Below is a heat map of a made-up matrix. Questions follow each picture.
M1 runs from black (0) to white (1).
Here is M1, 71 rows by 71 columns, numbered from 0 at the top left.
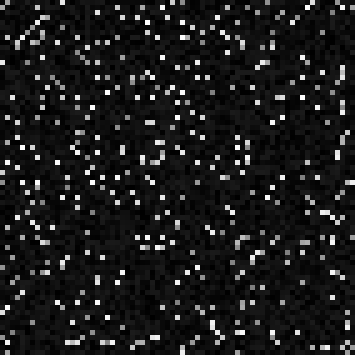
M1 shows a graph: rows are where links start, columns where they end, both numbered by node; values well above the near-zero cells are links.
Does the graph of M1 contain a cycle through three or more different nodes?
yes
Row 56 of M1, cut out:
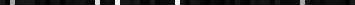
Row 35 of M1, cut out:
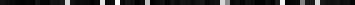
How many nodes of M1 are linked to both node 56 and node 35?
2
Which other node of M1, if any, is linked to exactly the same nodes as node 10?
node 41
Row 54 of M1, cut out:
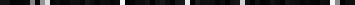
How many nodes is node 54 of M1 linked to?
8
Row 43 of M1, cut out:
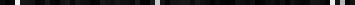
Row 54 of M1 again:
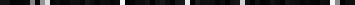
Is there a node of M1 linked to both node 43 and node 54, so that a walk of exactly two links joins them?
yes
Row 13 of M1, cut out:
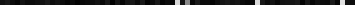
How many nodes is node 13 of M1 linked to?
4
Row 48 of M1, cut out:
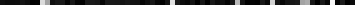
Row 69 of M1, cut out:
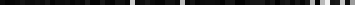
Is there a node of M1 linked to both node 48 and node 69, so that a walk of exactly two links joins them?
no
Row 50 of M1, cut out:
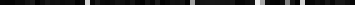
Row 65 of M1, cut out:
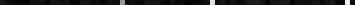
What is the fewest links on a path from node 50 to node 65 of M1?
4
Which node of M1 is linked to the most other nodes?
node 68
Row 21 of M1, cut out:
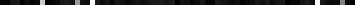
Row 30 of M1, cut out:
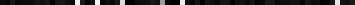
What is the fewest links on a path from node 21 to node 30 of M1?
2
